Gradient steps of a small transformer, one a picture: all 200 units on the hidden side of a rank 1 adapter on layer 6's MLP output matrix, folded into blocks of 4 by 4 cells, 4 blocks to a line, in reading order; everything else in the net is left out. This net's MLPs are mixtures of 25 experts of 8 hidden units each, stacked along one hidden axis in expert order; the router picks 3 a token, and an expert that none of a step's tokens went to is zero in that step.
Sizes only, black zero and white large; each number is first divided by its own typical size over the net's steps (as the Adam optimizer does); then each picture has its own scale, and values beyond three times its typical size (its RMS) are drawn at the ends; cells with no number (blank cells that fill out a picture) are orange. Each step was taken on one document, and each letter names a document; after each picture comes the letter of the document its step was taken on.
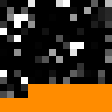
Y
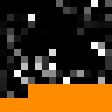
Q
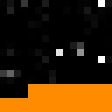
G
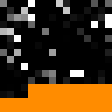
Y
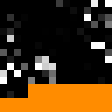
Q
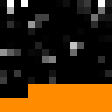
G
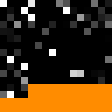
Y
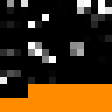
G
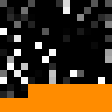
Y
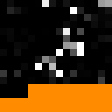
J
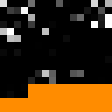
Y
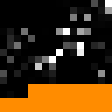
J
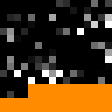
Q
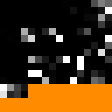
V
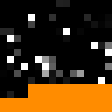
Q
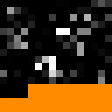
J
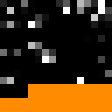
G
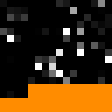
J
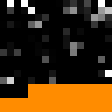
G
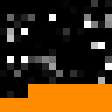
Q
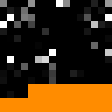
Y
